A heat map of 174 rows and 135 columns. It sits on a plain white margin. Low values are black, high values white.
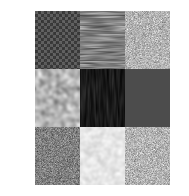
The table splits into 3 rows of 3 panels. Panel 1,1: low, checkered. Panel 1,2: middling, streaked across. Panel 1,3: high, fine-grained. Panel 2,1: high, blotchy. Panel 2,2: very low, streaked downward, faint in contrast. Panel 2,3: low, flat. Panel 3,1: middling, fine-grained. Panel 3,2: very high, blotchy, faint in contrast. Panel 3,3: high, fine-grained.
